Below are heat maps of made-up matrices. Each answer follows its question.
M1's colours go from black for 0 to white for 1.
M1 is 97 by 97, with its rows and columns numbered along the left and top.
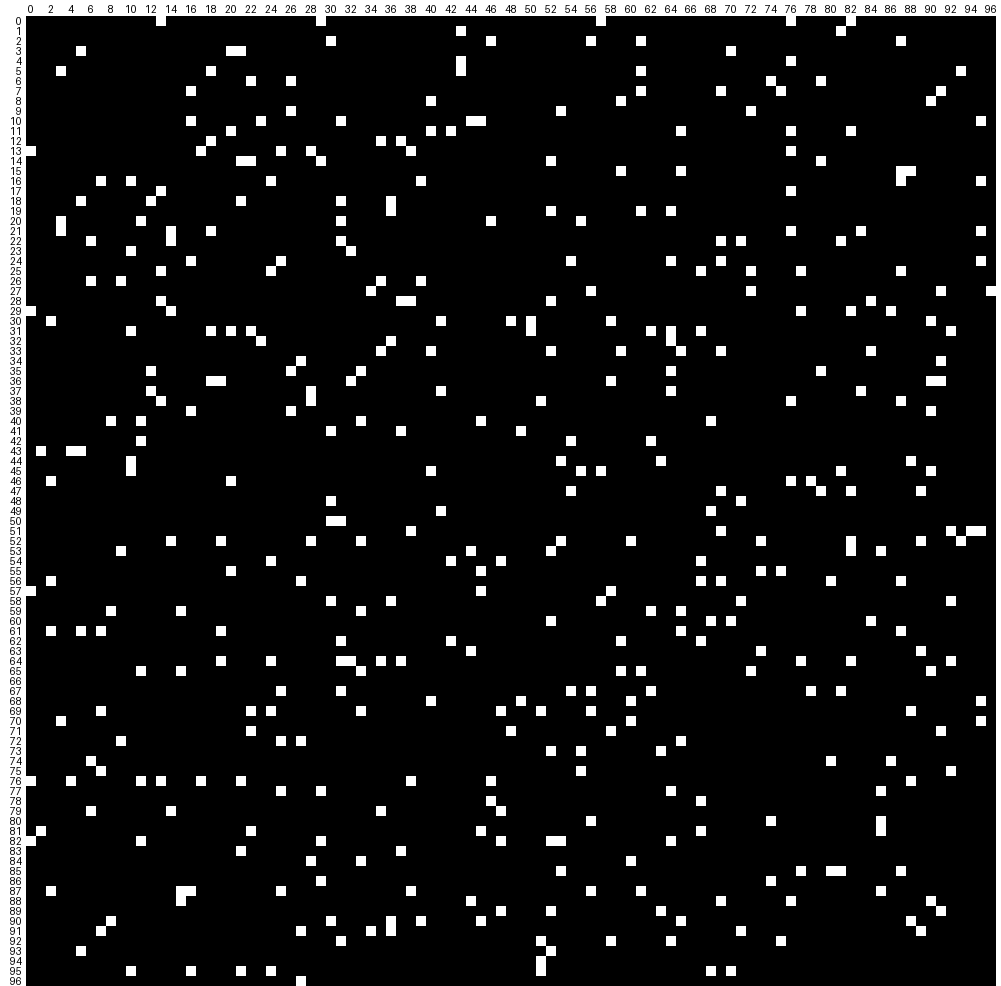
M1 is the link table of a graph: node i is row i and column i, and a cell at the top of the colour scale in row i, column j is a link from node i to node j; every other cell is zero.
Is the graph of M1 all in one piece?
no
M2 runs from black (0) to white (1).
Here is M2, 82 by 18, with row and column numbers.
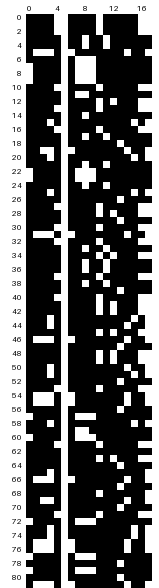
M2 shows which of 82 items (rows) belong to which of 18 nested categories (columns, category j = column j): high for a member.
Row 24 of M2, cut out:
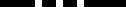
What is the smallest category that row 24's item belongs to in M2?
11
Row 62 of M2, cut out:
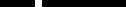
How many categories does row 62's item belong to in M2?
1
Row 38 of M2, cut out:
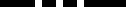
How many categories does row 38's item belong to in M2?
3
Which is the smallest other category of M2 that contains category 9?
7
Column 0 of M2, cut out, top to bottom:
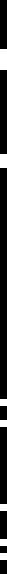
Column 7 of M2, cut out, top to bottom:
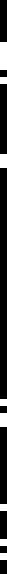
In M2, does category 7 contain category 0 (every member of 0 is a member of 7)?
yes
